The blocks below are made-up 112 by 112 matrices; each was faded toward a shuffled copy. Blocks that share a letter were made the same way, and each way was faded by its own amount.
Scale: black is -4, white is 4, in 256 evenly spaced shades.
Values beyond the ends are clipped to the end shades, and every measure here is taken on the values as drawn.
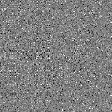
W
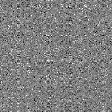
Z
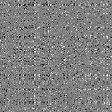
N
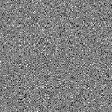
Z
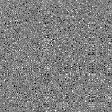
Z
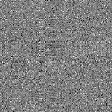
Z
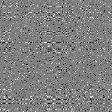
N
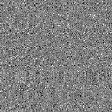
Z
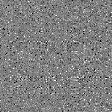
W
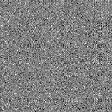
Z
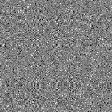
Z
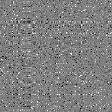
N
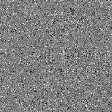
W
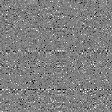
N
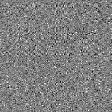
Z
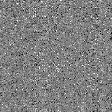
W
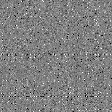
W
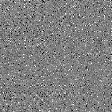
W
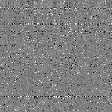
N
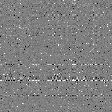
N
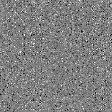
W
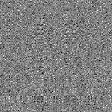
Z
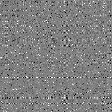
N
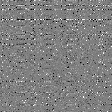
N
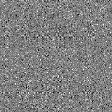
Z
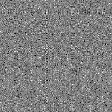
Z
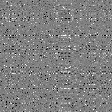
N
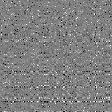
N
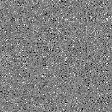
W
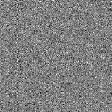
Z
